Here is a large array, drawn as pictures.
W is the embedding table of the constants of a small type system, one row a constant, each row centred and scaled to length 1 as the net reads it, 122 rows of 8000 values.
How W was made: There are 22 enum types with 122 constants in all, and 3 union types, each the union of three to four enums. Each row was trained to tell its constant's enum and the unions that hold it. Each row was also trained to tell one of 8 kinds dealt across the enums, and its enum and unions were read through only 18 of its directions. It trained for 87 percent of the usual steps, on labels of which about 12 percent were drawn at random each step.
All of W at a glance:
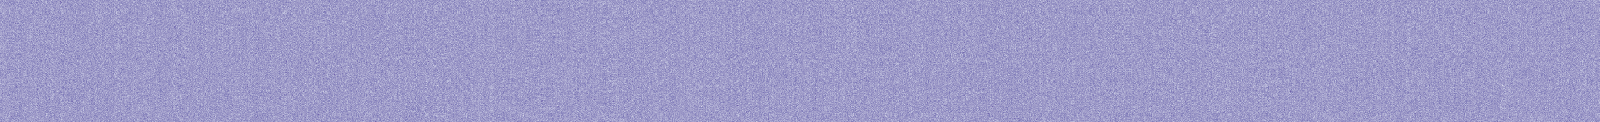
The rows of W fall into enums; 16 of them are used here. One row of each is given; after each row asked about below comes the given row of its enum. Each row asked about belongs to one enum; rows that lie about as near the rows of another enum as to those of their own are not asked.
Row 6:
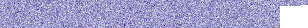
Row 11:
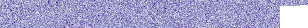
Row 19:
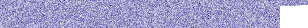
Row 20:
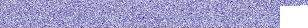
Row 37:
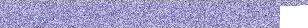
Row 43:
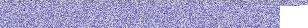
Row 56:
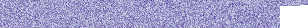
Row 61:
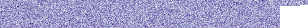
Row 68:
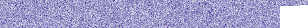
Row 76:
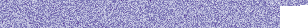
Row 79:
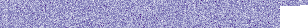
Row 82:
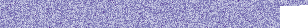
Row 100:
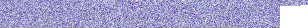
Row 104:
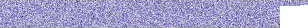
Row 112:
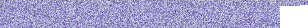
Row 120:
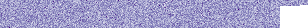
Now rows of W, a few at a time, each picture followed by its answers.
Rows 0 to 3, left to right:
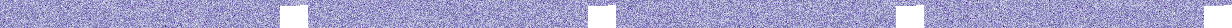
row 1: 76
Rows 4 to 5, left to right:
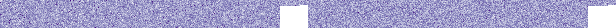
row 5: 6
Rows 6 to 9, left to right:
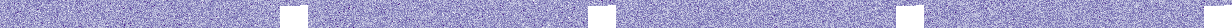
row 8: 104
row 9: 11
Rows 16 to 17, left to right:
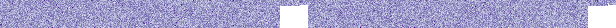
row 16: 100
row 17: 76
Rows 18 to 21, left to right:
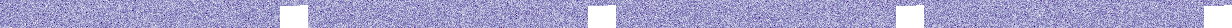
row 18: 82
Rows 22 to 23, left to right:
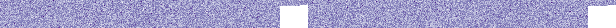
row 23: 120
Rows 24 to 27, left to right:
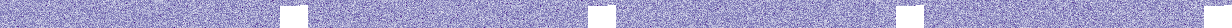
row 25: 56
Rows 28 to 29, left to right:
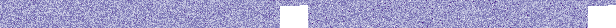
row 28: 37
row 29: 6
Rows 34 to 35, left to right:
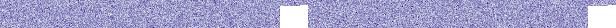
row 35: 56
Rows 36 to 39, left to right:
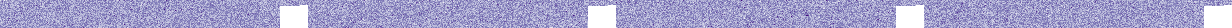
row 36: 120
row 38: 56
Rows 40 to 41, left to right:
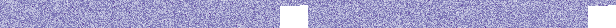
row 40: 37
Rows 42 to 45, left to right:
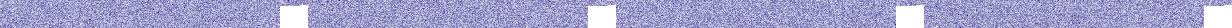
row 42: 79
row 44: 104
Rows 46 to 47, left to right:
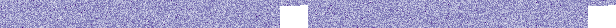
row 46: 79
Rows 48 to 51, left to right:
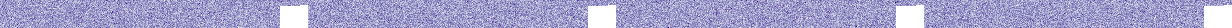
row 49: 104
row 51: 19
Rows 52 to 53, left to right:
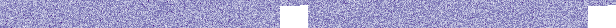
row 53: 37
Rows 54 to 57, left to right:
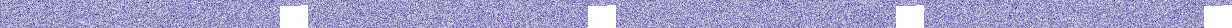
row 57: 82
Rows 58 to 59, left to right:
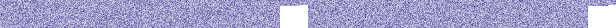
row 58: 19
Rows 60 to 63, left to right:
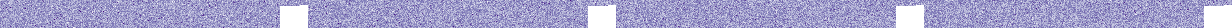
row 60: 79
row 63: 82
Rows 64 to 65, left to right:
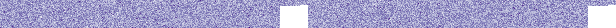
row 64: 100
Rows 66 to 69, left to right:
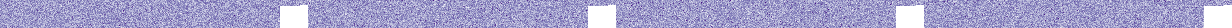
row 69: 43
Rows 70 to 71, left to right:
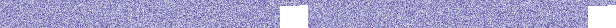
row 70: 82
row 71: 68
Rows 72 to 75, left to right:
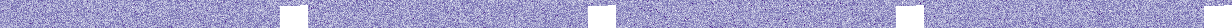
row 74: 112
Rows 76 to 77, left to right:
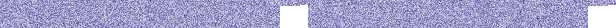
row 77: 68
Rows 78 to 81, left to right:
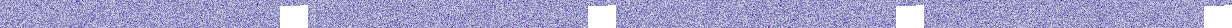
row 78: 104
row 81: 6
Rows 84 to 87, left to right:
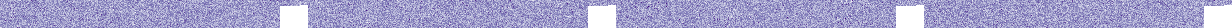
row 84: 68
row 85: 104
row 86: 100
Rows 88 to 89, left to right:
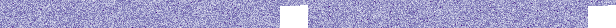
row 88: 100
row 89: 68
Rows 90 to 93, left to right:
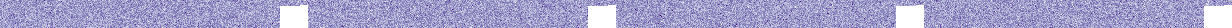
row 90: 6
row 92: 19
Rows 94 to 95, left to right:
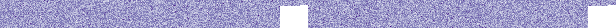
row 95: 43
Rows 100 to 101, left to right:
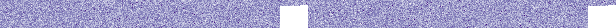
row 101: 20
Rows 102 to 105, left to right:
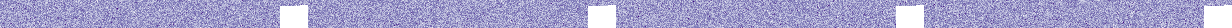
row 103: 82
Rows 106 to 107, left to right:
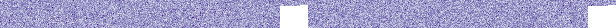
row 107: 112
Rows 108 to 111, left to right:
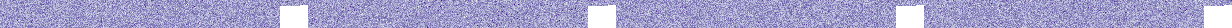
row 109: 112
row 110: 100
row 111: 76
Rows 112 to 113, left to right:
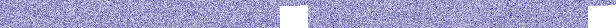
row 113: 19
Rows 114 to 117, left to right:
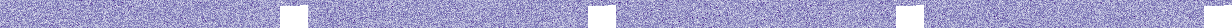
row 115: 19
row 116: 76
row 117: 76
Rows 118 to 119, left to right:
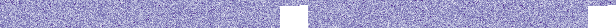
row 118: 68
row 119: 37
